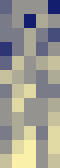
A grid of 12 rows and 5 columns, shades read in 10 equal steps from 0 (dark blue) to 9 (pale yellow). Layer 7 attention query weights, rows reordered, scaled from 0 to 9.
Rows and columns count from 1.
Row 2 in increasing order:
0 4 5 5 6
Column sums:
52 75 71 56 65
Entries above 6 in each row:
0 0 0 0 2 1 2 1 1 2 3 4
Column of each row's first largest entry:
2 4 3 3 2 1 3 2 5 3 3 2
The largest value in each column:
7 9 9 6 8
